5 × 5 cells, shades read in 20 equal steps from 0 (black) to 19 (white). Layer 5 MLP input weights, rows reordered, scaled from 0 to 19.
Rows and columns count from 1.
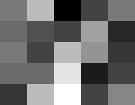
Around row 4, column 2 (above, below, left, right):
5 14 8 17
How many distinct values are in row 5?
5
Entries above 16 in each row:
0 0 0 1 1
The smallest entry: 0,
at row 1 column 3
